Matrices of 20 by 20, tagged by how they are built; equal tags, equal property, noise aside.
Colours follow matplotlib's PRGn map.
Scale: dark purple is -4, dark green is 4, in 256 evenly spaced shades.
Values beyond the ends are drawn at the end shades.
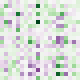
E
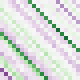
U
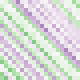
U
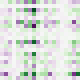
E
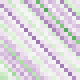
U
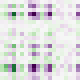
E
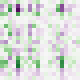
E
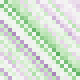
U
